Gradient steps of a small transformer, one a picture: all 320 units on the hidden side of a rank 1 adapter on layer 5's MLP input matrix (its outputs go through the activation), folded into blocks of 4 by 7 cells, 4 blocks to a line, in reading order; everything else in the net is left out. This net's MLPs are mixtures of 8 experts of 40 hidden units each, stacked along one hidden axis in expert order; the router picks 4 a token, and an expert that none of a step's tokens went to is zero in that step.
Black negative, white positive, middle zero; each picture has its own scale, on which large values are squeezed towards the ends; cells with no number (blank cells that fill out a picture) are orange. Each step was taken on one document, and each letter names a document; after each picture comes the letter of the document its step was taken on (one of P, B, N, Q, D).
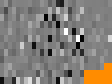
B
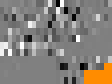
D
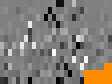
B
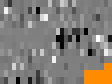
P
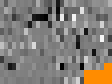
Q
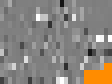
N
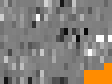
P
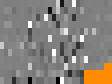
B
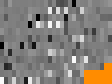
B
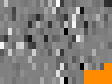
D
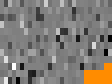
P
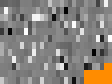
Q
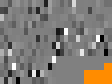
P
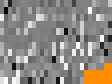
N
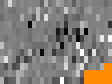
N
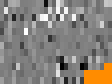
Q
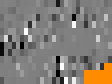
D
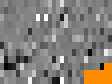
N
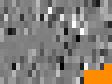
Q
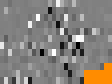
B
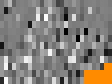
N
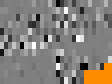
D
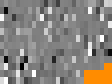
N
